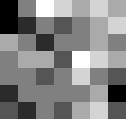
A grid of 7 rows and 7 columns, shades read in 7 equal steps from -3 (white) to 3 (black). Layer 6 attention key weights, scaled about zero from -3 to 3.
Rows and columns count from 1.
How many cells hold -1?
10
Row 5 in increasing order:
-2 0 0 0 0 1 1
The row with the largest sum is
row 6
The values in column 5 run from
-3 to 0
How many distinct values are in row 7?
5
